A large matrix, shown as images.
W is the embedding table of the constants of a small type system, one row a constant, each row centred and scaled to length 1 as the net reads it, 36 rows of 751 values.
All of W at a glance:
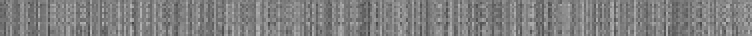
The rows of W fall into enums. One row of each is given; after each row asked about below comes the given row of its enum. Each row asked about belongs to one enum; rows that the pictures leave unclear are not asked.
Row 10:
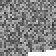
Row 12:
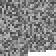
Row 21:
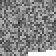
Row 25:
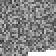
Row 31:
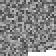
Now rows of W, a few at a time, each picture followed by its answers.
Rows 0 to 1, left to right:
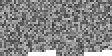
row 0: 10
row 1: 31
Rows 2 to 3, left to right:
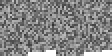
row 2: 10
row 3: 12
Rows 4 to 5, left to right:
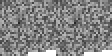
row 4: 21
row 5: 21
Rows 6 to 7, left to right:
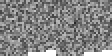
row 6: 31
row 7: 21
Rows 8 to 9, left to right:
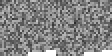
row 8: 10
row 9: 21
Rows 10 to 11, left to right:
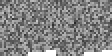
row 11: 21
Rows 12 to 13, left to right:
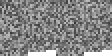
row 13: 25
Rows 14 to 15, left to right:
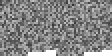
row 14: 10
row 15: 25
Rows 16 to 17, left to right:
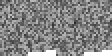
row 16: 10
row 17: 21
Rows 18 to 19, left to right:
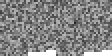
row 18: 31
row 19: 21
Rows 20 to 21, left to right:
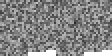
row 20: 31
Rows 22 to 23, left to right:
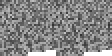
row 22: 10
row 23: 10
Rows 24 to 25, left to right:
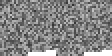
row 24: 10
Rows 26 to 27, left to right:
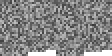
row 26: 25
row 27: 12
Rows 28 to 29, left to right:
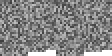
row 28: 25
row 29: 12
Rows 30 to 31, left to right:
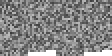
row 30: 12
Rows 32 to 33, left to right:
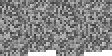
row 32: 12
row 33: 12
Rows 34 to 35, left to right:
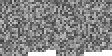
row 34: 25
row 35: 12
